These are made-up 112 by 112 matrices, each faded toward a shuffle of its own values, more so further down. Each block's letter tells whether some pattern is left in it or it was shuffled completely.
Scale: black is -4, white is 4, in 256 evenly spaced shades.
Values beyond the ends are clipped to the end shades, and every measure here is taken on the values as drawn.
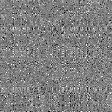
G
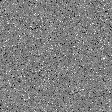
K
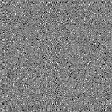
G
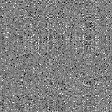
G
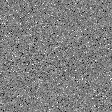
K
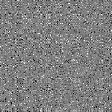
G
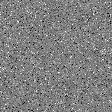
K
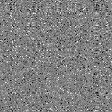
G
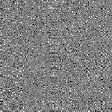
G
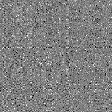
G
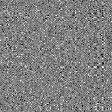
G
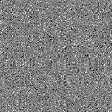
G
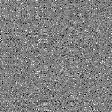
G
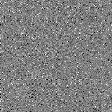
G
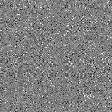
G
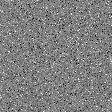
K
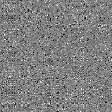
G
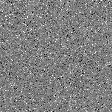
K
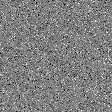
K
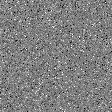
K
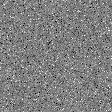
K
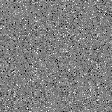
G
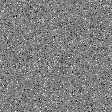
K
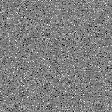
G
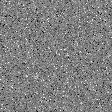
K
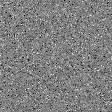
K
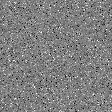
K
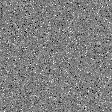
K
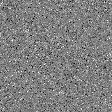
K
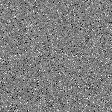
K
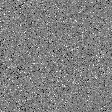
K
